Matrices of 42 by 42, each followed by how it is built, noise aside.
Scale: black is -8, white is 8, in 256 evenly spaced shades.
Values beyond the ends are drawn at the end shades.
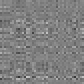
low rank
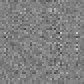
low rank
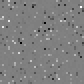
sparse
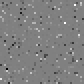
sparse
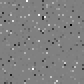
sparse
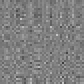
low rank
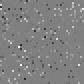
sparse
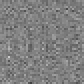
low rank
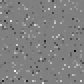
sparse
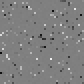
sparse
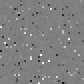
sparse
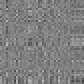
low rank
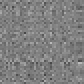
low rank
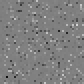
sparse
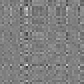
low rank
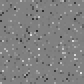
sparse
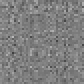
low rank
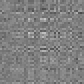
low rank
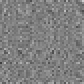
low rank
